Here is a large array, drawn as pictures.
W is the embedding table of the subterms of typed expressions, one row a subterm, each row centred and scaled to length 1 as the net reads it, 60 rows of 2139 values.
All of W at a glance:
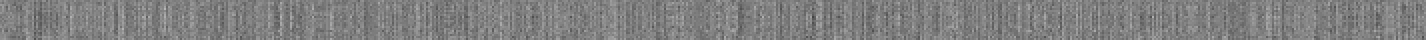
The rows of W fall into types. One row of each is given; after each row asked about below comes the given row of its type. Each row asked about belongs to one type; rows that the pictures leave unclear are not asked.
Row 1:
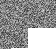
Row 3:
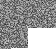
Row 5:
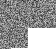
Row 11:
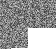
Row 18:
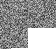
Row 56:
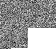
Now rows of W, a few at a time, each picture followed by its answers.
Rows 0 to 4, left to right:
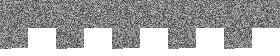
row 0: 11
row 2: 56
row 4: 5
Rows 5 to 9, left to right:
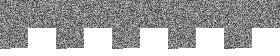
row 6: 3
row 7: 11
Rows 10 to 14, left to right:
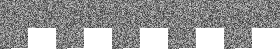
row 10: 56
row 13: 3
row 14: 18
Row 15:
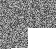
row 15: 11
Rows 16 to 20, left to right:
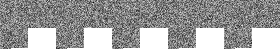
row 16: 1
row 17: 56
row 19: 5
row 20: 11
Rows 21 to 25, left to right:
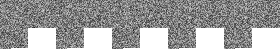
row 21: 1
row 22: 5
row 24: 3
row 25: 3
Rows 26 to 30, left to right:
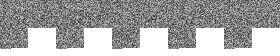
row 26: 3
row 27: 18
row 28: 5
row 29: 3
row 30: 5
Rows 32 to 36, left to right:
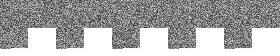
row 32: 18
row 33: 5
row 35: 3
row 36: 3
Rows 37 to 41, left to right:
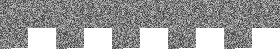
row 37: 5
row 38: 1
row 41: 1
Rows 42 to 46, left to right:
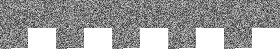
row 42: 18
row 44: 11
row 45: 11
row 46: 5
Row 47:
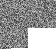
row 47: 18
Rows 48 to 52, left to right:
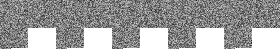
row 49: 5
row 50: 11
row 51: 3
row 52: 11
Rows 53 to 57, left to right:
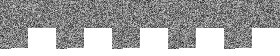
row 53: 18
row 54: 11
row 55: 5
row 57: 11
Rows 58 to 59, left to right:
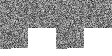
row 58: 1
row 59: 3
